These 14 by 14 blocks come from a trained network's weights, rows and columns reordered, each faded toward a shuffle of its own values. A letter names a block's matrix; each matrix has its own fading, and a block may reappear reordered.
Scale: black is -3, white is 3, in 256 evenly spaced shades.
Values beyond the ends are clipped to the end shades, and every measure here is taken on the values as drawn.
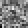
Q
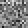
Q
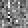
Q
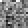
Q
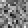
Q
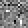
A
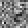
Q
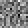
Q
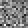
Q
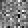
Q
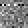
Q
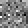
A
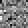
A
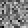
Q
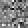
A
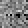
A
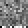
Q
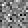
A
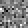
A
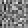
Q
